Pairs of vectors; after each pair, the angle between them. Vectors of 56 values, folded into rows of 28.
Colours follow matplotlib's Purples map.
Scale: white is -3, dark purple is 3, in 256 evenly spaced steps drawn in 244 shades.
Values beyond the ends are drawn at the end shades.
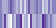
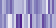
nearly parallel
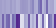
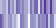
partly opposed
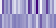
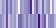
partly aligned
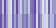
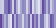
orthogonal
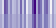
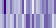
orthogonal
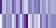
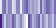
nearly opposite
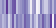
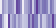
partly opposed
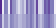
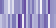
orthogonal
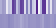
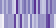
partly opposed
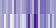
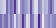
partly opposed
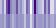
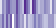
partly aligned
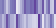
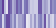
orthogonal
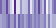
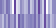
nearly parallel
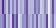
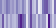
partly opposed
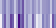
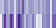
nearly parallel
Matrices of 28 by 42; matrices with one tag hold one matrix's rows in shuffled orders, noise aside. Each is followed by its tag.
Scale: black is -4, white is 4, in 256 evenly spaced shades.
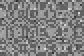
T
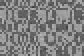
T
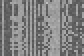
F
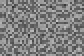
T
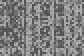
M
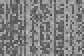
M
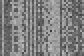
F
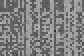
M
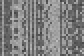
F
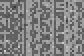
M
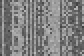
F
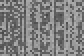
M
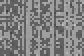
M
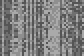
F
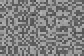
T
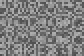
T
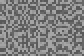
T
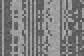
F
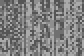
M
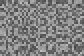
T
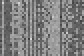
F
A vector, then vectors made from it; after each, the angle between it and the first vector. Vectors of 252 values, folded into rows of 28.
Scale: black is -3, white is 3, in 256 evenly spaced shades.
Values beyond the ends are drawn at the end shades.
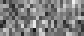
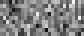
partly aligned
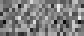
partly aligned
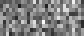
partly aligned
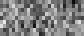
nearly opposite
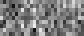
nearly parallel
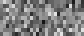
partly opposed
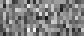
orthogonal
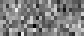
partly opposed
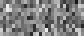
orthogonal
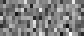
partly aligned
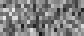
partly opposed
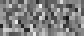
orthogonal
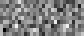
partly opposed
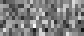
nearly parallel
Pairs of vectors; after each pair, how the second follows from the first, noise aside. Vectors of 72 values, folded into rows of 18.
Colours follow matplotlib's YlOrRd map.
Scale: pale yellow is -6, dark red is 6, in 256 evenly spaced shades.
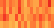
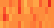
partly zeroed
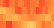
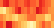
scaled up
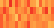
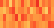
negated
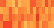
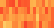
negated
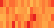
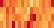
scaled up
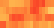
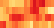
scaled up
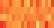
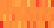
partly zeroed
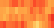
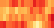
scaled up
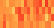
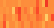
partly zeroed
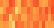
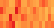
negated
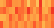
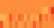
partly zeroed
